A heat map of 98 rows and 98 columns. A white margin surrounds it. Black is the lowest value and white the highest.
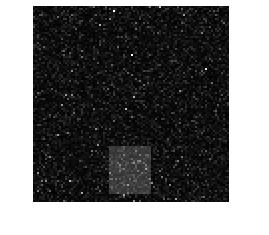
The bottom middle is the ninth with the highest average. Neither half mirrors the other. On average the colour sits 10% of the way up the scale. An odd patch, higher than its surroundings, sits in the bottom middle. There are no regular stripes. Most values sit low, with a long tail of high ones.
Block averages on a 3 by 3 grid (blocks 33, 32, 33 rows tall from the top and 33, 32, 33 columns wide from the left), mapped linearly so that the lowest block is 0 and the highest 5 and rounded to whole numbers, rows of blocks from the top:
0 0 0 | 0 0 0 | 0 5 0
